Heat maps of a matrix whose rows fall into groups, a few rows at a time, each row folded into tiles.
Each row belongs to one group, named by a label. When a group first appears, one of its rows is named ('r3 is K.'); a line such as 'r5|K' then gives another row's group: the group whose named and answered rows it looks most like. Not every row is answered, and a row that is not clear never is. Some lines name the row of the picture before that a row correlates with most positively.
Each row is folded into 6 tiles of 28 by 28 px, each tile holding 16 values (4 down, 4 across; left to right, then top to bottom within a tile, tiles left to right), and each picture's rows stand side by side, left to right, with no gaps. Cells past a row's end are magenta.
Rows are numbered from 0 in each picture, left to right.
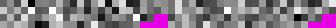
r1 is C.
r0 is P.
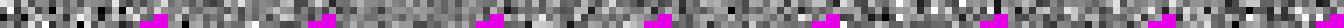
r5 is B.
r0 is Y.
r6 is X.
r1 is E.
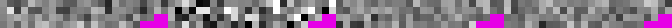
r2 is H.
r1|X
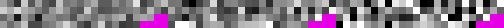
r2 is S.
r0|C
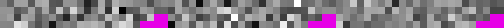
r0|S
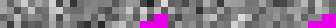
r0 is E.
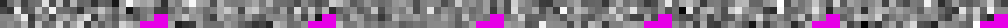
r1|E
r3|C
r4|X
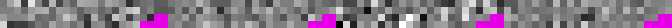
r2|H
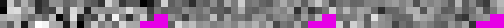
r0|C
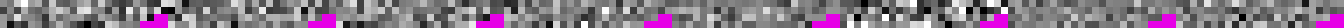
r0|E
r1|B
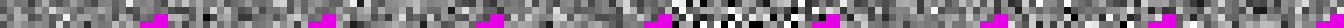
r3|P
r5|B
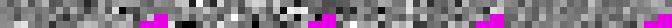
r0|S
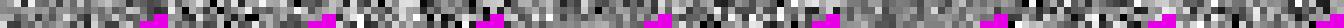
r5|B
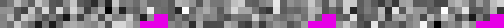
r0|S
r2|C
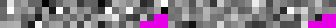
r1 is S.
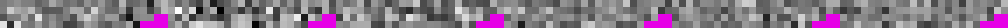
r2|P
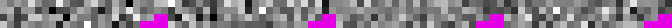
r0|Y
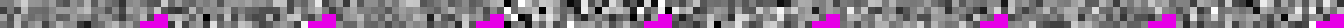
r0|E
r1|H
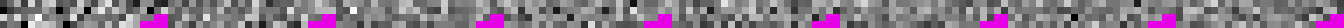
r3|Y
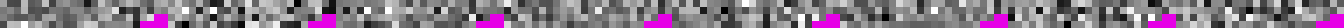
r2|P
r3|B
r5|B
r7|P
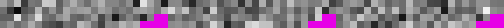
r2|S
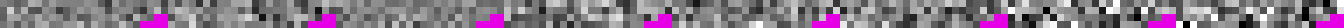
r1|P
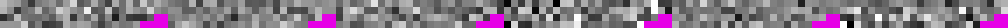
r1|S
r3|H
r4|Y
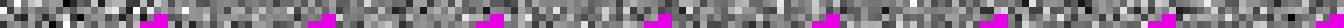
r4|X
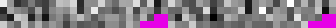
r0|B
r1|B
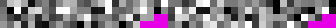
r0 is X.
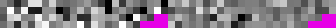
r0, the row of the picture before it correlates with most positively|1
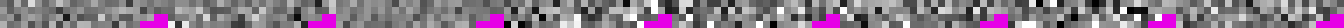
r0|Y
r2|S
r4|C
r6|S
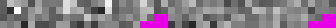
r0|X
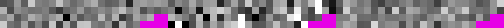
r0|Y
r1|H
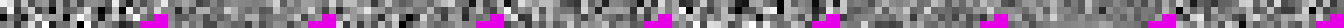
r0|Y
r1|X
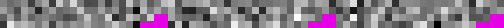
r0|S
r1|H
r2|C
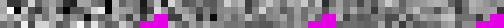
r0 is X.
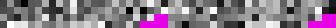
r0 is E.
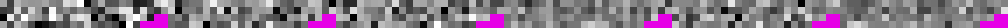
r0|P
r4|Y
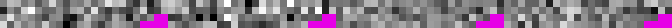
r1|B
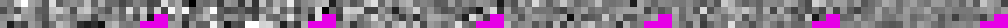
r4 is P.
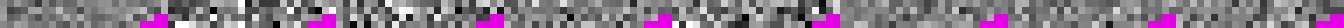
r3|Y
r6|C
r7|S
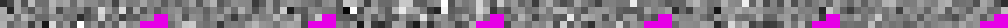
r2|X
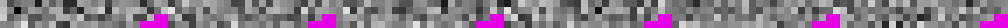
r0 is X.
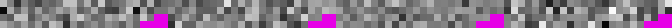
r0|B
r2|Y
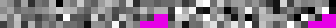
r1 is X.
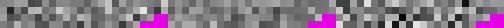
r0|X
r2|Y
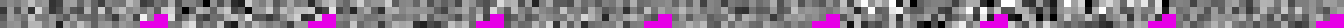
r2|E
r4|P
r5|E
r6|B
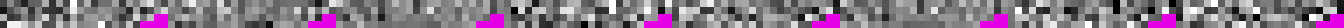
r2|B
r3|X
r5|B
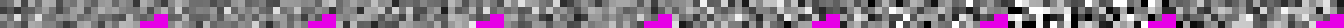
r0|C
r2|S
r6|H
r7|H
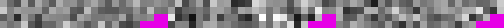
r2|X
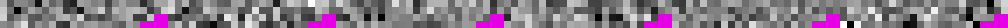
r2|B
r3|P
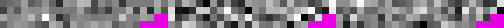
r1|X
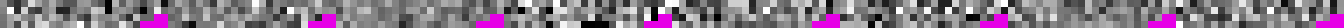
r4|B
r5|C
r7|B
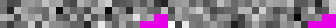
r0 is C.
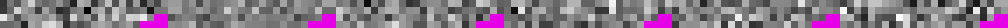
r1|C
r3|X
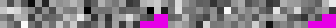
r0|P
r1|C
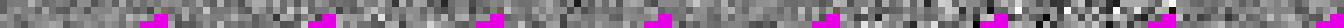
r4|E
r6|C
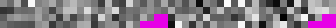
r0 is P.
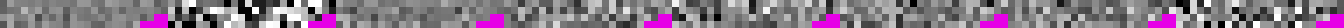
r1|H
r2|H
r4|B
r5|E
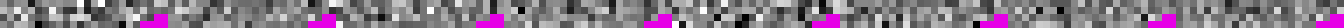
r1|C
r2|B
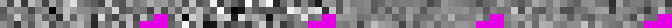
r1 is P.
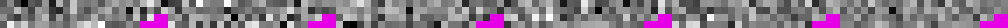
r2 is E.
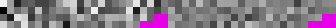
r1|Y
